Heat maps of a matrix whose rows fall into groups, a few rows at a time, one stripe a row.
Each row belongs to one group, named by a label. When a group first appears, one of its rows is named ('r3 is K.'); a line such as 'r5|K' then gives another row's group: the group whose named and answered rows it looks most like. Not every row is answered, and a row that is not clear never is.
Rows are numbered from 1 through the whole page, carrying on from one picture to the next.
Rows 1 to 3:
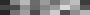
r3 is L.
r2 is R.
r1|R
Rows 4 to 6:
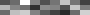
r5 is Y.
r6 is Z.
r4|R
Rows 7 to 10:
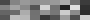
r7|R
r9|R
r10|Z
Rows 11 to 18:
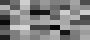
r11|R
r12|Y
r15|R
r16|Z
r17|L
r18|L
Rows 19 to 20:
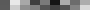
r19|Z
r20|Z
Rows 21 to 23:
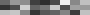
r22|L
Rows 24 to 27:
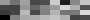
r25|R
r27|R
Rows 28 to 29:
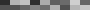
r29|L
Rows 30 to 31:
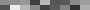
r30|Y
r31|Z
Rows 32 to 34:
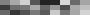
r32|Z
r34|L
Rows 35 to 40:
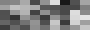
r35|L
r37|Y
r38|L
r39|L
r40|L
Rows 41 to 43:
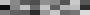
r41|Y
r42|R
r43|L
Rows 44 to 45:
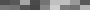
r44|R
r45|L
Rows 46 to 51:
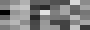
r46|Y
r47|Z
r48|R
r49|Y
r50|Y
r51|Y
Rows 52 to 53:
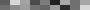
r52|Z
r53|L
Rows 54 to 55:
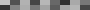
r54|Y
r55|R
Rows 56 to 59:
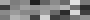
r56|Y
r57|R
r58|Y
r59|Y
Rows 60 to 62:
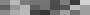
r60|Z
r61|Y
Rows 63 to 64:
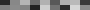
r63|R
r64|Y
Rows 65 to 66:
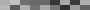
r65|Z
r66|Y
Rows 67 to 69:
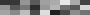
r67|R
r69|Y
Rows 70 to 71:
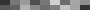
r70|L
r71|R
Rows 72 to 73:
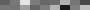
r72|R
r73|L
